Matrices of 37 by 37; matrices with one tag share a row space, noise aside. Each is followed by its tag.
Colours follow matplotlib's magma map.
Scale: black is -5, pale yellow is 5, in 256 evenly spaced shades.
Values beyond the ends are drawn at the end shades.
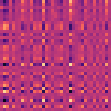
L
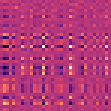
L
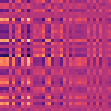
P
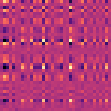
L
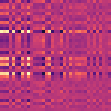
P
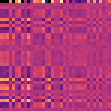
P
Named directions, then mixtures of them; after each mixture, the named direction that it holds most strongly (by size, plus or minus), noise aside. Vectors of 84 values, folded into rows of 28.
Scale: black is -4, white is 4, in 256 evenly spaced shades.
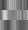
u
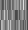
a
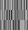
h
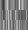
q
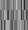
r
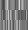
q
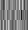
q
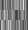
a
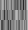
a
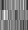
a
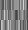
a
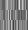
q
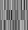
h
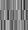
r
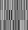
h
